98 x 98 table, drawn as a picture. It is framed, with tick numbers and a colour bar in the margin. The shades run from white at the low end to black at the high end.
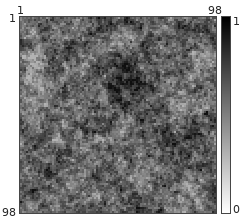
Odd rows or columns: none. Slope: none. Average level on the scale: 60%. Grain: blotchy. Stripes: none.
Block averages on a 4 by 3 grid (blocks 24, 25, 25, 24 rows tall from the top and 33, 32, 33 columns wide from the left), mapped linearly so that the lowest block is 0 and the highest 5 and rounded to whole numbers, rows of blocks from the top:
1 3 2 / 0 5 1 / 2 2 4 / 2 2 1
